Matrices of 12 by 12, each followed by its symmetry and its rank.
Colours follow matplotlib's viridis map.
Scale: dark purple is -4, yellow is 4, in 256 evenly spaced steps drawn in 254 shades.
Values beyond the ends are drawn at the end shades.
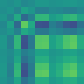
symmetric, rank one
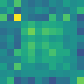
symmetric, rank two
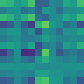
neither, rank two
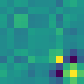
symmetric, rank two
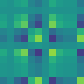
symmetric, rank one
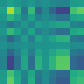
symmetric, rank one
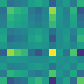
symmetric, rank one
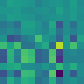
neither, rank two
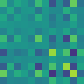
symmetric, rank two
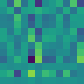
neither, rank two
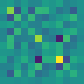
symmetric, rank two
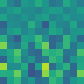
neither, rank two
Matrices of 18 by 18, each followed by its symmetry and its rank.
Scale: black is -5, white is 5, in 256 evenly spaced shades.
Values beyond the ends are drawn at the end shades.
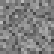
symmetric, full rank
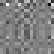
neither, rank two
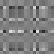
neither, rank one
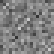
symmetric, full rank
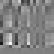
neither, rank two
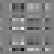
neither, rank one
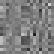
neither, rank three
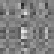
neither, rank two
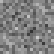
symmetric, full rank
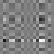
neither, rank one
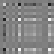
symmetric, rank one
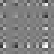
symmetric, rank one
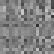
neither, rank three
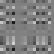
neither, rank one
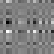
neither, rank one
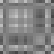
symmetric, rank one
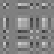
symmetric, rank one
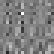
neither, rank three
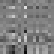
neither, rank two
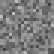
symmetric, full rank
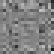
neither, rank three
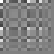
symmetric, rank one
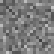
symmetric, full rank
